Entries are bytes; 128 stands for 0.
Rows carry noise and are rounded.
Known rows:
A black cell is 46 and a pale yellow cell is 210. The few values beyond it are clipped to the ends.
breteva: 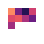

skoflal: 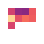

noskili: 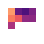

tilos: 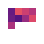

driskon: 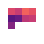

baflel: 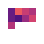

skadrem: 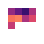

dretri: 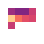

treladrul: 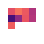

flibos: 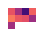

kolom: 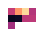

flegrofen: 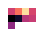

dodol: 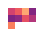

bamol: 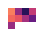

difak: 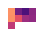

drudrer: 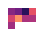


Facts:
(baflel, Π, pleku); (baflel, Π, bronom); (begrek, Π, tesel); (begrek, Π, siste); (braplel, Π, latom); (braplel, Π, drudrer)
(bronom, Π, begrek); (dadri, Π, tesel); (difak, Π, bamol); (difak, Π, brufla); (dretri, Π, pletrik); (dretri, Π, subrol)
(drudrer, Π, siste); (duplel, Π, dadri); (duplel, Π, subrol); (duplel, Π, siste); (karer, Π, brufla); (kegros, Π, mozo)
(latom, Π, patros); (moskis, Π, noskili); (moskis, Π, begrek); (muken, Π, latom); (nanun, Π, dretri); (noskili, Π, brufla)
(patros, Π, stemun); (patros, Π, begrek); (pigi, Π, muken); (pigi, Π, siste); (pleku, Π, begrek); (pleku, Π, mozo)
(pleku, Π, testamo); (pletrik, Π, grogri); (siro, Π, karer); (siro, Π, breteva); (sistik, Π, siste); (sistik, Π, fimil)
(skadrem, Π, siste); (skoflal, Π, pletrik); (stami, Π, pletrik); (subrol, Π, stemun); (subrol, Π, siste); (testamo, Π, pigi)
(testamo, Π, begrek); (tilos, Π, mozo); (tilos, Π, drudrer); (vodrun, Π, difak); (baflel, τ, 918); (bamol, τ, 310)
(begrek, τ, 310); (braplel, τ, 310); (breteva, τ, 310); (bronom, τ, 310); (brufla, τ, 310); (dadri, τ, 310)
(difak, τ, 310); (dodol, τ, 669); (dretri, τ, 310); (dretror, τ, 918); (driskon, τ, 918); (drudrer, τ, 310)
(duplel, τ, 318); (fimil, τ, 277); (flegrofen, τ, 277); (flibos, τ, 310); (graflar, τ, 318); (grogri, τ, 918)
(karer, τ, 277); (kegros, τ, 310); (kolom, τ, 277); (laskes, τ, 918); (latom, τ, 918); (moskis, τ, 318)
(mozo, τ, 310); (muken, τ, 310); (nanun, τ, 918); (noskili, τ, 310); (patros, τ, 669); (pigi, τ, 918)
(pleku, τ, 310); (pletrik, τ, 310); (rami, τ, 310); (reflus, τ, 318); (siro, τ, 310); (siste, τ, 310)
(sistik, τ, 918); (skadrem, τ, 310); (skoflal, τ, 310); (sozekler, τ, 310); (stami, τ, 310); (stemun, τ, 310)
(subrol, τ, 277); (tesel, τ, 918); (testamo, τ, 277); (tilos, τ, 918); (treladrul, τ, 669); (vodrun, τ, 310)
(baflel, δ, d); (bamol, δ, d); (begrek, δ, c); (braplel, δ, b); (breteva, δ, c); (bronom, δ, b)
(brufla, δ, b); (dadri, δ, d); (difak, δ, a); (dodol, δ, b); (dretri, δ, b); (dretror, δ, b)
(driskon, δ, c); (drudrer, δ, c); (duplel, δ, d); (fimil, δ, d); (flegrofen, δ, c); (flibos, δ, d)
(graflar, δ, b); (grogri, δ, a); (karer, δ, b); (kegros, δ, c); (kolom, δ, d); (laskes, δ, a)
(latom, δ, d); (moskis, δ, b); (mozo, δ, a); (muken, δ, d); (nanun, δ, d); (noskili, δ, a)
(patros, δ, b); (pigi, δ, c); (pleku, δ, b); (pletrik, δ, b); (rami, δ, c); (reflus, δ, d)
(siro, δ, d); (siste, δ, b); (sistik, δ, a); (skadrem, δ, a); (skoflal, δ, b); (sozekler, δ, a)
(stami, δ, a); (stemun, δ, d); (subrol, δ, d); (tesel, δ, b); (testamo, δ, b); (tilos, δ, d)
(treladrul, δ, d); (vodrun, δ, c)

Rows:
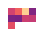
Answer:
graflar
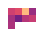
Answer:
dretror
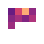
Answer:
tesel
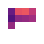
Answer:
latom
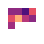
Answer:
stemun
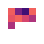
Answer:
rami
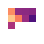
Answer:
brufla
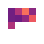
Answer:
sistik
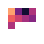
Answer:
vodrun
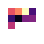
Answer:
karer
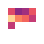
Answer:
pletrik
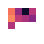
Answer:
siro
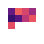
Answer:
duplel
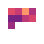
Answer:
laskes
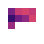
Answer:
pigi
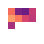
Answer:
sozekler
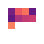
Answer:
patros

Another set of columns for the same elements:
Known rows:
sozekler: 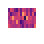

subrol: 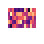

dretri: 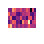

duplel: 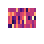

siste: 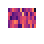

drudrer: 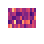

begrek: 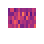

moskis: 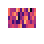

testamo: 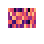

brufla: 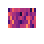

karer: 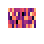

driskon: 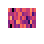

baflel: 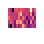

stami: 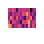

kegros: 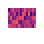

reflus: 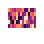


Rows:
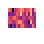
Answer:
laskes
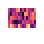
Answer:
dodol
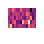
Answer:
skoflal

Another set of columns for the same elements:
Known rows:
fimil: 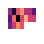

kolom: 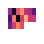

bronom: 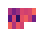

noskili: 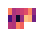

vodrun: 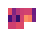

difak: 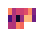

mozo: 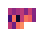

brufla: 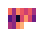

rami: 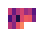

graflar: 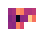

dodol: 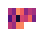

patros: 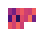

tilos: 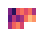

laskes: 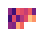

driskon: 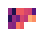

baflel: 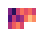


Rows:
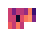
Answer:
skadrem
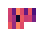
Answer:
siste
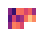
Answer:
nanun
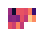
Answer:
pigi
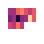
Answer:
moskis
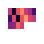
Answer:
flegrofen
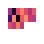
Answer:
testamo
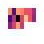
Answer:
karer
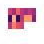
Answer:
stami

